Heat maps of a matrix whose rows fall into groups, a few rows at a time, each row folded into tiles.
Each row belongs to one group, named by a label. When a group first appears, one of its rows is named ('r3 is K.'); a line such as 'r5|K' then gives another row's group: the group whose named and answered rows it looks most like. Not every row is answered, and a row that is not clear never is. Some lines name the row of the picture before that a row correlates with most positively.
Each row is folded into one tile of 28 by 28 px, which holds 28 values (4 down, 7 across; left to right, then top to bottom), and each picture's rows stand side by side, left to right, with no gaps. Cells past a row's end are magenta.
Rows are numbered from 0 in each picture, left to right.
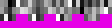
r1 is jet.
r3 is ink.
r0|jet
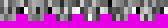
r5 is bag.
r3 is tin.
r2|ink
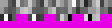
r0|jet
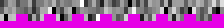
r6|bag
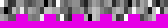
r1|tin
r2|jet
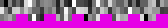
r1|jet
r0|ink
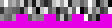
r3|bag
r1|ink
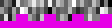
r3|tin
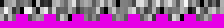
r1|ink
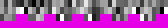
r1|ink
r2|jet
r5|bag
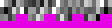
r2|jet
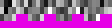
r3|tin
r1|tin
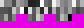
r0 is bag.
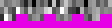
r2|bag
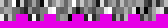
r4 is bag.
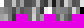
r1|tin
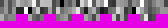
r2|ink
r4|bag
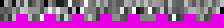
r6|jet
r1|tin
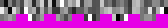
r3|jet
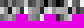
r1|tin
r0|ink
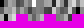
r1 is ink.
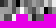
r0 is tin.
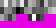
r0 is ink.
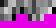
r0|bag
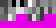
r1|jet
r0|ink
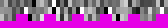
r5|ink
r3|bag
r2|bag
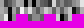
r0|jet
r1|ink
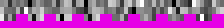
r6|ink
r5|jet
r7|jet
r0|bag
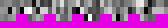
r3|jet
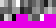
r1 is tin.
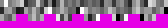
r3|tin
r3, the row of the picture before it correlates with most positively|1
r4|tin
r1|tin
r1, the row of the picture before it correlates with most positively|1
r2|bag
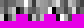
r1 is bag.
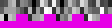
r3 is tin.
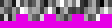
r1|tin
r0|jet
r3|tin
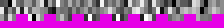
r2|jet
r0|bag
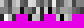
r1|jet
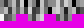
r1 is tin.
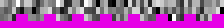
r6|jet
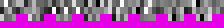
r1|bag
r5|bag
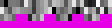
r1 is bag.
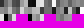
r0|tin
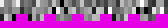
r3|ink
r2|ink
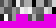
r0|jet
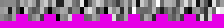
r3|bag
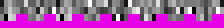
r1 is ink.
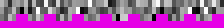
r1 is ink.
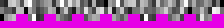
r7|tin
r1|jet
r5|jet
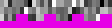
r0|bag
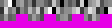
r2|ink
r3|bag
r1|ink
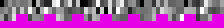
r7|bag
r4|bag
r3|bag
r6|tin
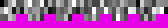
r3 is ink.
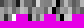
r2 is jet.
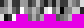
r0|tin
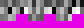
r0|ink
